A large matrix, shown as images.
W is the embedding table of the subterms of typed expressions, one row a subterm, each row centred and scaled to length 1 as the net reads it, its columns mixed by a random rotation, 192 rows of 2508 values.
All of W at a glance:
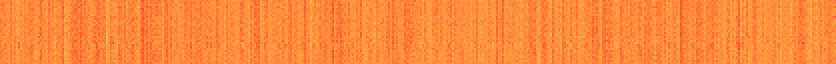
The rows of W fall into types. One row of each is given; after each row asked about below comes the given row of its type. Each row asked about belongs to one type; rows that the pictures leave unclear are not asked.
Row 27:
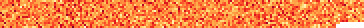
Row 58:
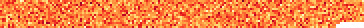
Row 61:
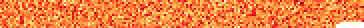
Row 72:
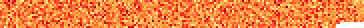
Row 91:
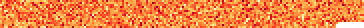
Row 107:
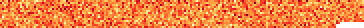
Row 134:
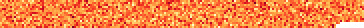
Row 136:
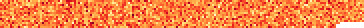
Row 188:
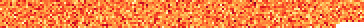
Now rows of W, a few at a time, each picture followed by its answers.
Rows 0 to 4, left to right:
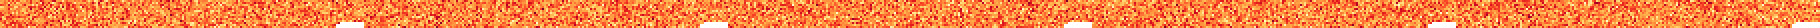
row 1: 27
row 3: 134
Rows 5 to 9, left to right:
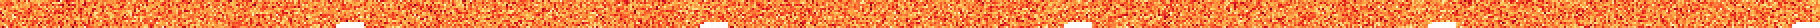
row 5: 188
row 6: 107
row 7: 188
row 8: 27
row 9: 72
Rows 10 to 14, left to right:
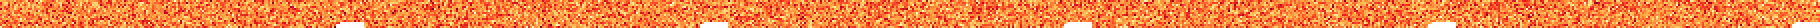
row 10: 107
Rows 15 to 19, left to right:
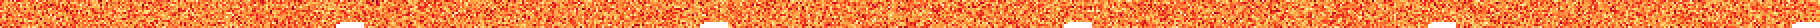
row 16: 72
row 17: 61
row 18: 91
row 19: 58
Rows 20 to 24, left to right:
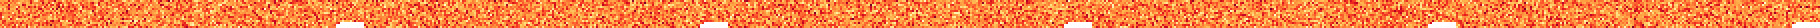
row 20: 72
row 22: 107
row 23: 134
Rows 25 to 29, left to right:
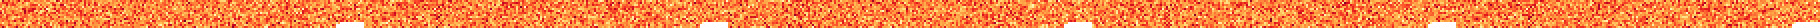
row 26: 91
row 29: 91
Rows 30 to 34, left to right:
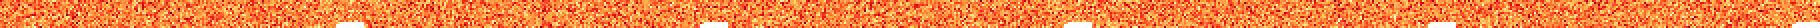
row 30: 27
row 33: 91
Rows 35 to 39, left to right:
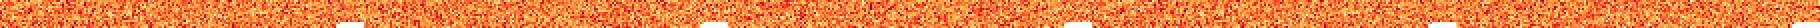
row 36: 58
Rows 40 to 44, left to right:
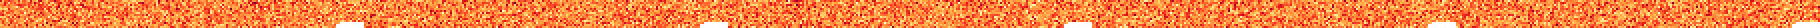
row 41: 27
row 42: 136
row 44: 61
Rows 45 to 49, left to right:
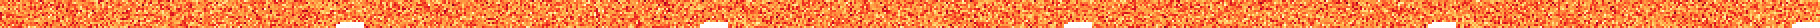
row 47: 58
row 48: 134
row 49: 58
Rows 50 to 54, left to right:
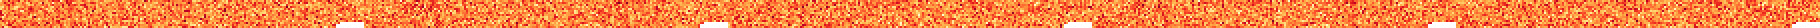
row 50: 72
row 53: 107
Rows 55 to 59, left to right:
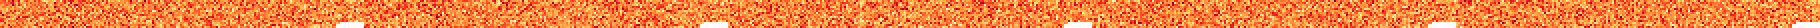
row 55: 27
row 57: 134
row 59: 72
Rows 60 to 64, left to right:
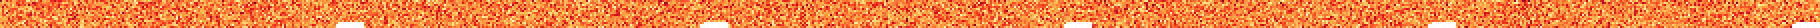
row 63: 136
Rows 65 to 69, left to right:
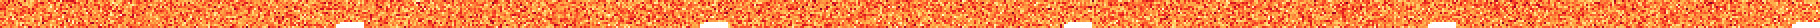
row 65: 136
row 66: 27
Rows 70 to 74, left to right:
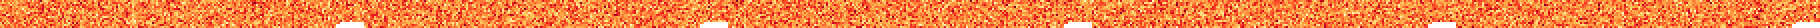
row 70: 134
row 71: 61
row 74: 188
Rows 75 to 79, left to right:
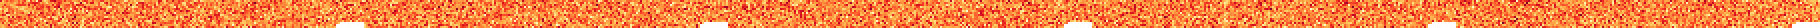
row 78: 134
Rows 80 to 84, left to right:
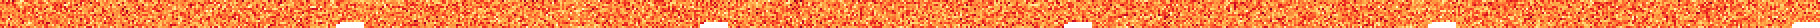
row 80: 58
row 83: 27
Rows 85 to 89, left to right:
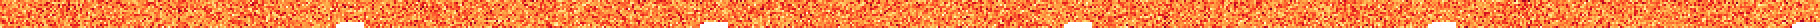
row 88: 27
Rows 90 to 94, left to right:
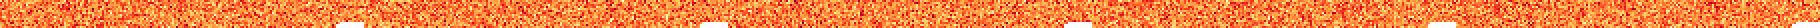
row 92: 107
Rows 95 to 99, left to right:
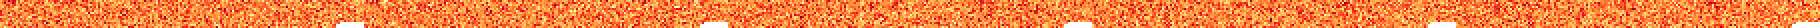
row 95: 72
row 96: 58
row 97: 134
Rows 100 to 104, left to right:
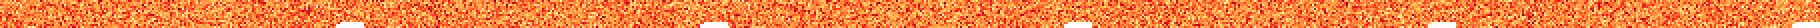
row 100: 134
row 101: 107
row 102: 61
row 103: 188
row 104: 27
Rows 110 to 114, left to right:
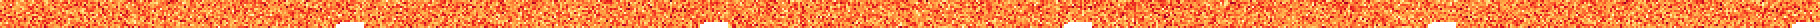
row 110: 134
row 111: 134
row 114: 134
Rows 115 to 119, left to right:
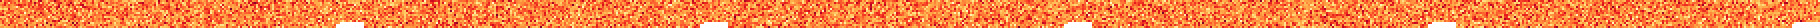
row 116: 136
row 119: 91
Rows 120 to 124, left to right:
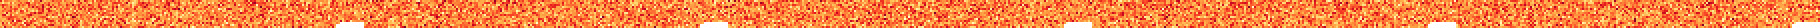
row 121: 27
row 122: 91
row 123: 91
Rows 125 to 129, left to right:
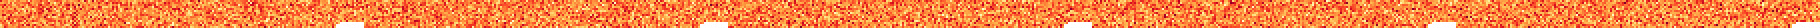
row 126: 58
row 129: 134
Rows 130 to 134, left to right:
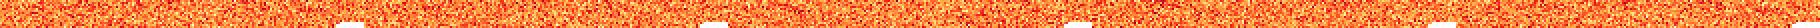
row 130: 134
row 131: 61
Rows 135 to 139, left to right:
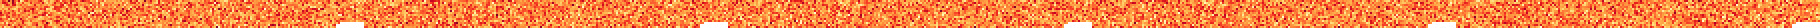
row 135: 72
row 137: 136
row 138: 136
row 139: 58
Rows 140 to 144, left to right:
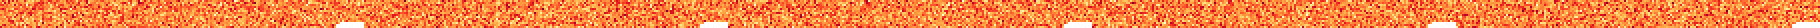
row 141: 134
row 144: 61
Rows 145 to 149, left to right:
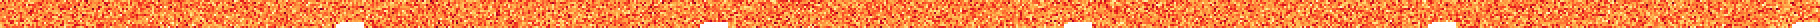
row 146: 107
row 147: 91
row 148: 58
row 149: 61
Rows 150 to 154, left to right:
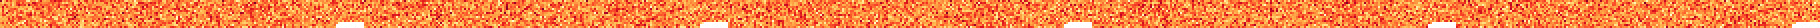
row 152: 58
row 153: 107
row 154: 136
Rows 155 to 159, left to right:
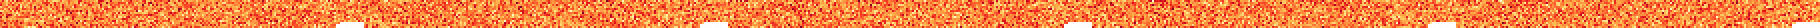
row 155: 27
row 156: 58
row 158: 136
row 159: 91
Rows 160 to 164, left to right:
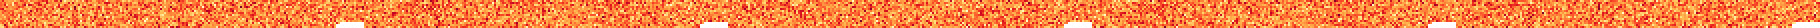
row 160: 61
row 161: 107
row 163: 107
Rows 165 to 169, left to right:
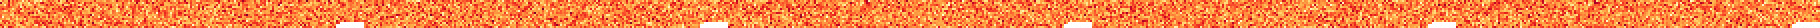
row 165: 107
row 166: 27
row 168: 58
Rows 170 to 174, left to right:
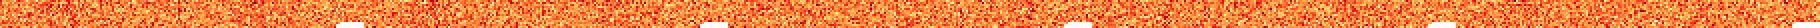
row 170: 107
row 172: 188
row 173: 27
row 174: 91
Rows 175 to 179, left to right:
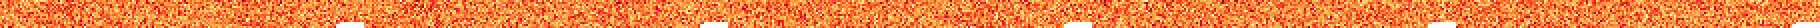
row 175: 107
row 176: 107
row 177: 58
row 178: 27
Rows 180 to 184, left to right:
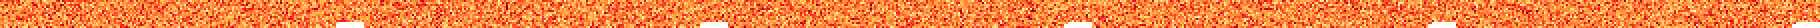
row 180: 91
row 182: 188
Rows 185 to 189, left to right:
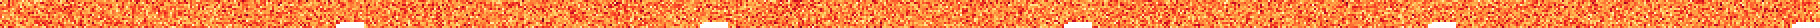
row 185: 107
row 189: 134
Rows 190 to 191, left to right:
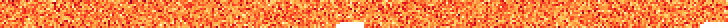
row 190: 27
